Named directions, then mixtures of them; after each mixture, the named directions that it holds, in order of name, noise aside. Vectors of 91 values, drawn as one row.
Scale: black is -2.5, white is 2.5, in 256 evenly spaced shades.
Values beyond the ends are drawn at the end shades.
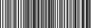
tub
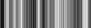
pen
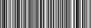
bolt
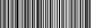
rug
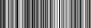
pen, rug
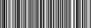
bolt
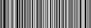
rug, tub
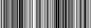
pen, tub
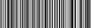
bolt, rug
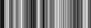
pen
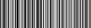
bolt, rug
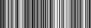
pen, rug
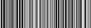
tub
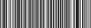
bolt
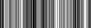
pen, tub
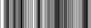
pen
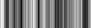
pen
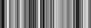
bolt, pen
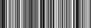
bolt, pen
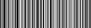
bolt, rug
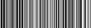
tub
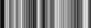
pen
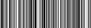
pen, rug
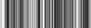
bolt, pen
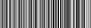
bolt, rug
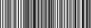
tub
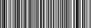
bolt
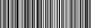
rug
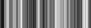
pen
